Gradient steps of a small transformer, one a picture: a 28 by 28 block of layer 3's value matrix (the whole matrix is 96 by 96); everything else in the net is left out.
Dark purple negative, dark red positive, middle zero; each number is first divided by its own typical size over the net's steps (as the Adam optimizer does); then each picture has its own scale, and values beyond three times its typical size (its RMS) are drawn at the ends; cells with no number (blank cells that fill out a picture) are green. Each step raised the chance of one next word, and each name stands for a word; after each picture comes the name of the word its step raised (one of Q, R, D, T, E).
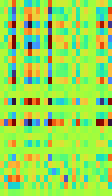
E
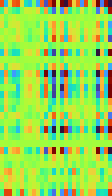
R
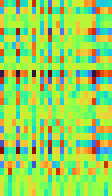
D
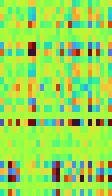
E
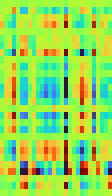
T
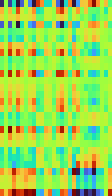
R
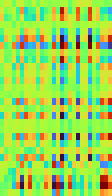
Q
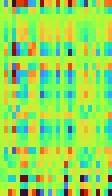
R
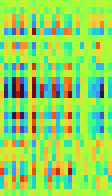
T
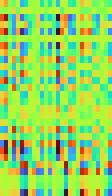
D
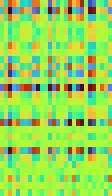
D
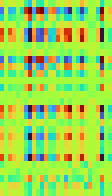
Q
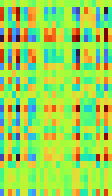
Q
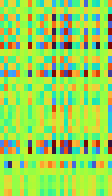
D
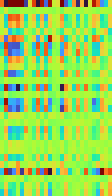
R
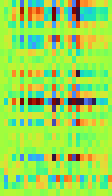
E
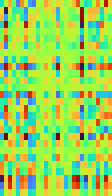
Q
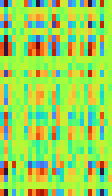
R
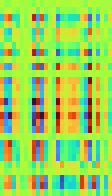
T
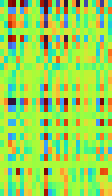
R
